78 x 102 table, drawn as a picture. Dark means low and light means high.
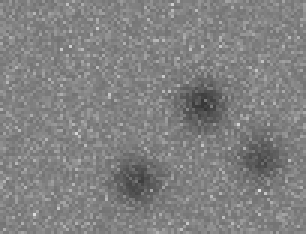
No regular stripes run through it. The distribution is heavy-tailed on both sides. Three dips sink into the field. The halves do not mirror each other. No single row or column stands out from its neighbours. Overall the values sit about 50% of the way up the scale.
